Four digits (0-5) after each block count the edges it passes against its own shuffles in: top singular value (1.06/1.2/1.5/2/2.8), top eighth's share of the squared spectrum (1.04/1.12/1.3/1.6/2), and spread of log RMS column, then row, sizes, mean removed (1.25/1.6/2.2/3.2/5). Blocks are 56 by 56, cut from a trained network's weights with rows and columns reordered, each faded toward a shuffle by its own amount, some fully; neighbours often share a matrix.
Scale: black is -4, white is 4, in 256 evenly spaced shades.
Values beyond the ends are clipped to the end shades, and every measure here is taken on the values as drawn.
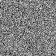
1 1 0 0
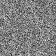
0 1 0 0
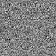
3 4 1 2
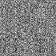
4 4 2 1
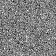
0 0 0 0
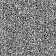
1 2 0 0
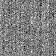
3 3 0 1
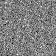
0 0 0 0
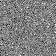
0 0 0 0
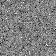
0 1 0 0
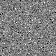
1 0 0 0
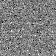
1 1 0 0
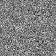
2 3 1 1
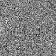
2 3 1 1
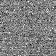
1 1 0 0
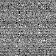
3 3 2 0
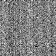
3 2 0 2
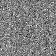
1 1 0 0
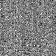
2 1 0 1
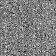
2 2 0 1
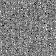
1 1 0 1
